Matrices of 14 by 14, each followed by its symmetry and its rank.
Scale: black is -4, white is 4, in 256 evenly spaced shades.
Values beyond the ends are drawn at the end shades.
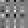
neither, rank one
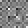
symmetric, rank three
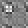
symmetric, rank two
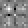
symmetric, rank two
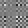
symmetric, rank one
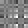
symmetric, rank one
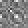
symmetric, rank three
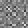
symmetric, rank three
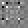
symmetric, rank two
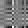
neither, rank one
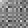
symmetric, rank two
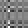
neither, rank one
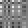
neither, rank one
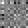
symmetric, rank two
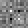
symmetric, rank two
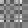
symmetric, rank one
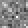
symmetric, rank three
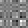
symmetric, rank one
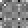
symmetric, rank two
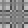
symmetric, rank one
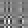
neither, rank one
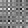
symmetric, rank one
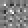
symmetric, rank three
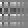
neither, rank one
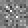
symmetric, rank three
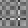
symmetric, rank one
